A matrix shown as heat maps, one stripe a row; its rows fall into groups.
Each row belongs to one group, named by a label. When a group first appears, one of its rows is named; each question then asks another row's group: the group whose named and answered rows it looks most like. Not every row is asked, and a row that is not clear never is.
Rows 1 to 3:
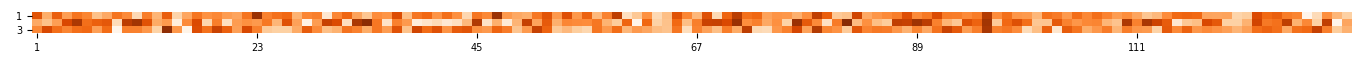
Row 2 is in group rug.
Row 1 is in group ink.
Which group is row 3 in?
ink
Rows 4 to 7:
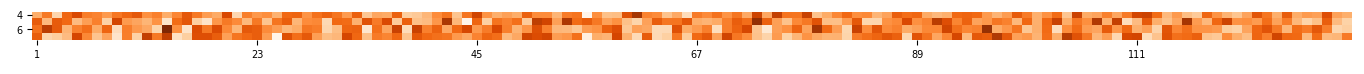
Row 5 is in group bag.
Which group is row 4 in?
rug
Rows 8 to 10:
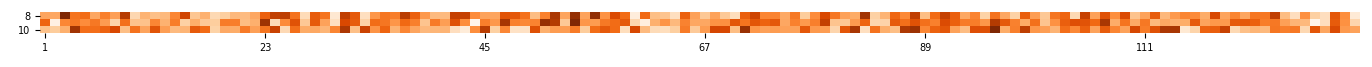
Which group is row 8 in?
bag
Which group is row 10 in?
rug
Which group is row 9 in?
bag
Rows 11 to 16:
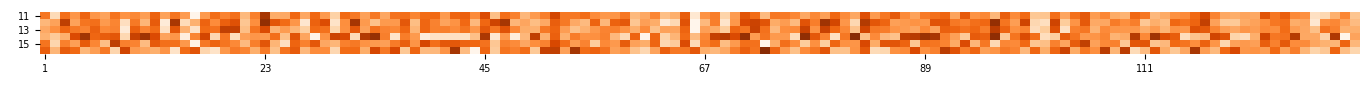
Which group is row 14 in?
rug
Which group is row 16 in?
bag
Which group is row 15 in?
ink
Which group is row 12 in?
ink
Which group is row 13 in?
ink
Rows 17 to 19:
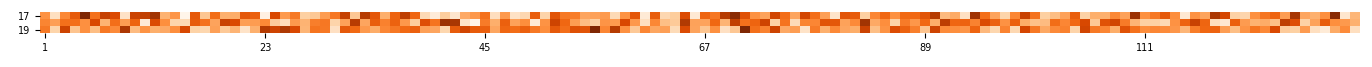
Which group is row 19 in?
bag
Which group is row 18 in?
ink
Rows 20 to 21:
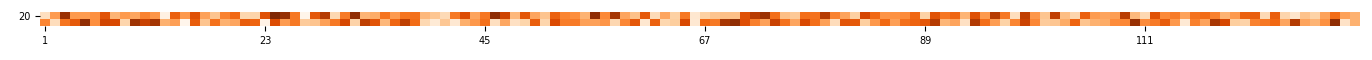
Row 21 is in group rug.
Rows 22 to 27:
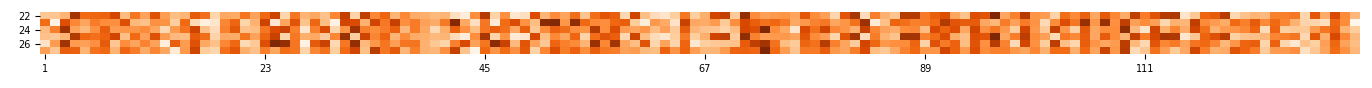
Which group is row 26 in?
bag
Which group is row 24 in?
bag
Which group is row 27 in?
bag
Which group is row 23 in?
bag
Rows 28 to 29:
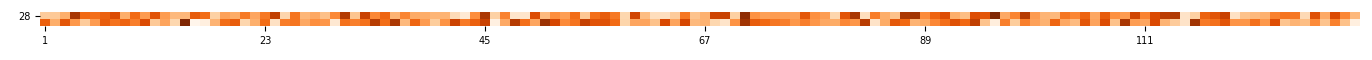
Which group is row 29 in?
bag
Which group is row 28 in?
rug
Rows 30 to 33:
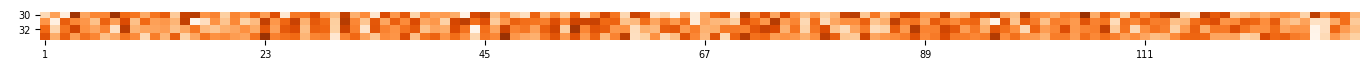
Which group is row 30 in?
rug
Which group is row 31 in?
bag
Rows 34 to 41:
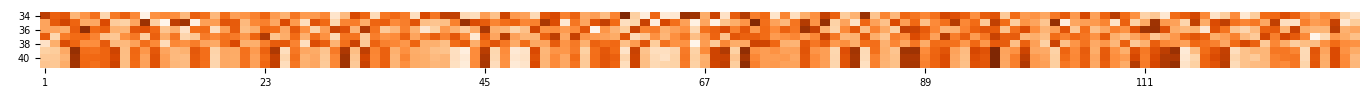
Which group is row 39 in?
rug
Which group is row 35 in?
bag
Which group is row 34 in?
ink
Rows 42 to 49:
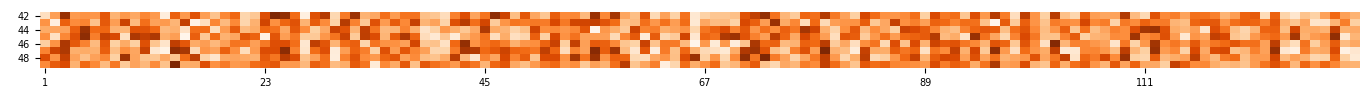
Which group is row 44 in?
rug
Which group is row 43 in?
bag
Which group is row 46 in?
bag
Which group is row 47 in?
bag
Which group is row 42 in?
bag
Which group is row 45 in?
rug
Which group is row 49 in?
ink
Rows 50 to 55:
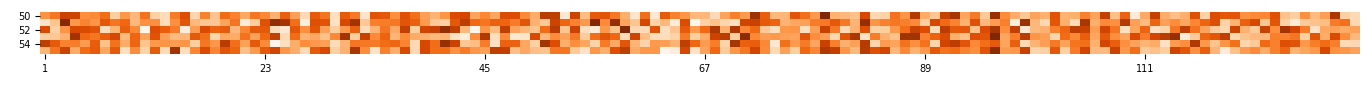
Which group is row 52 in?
ink
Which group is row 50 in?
bag
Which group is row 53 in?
rug
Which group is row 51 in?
bag
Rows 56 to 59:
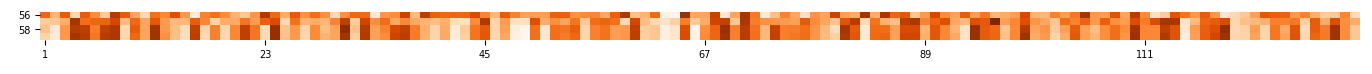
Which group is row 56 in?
ink
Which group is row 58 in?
rug
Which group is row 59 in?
rug
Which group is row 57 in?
rug
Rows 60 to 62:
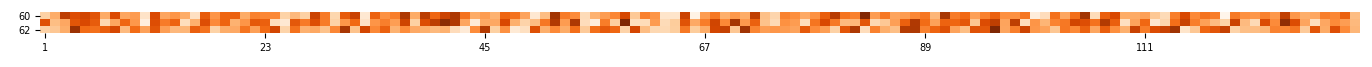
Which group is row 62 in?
rug
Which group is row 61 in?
ink
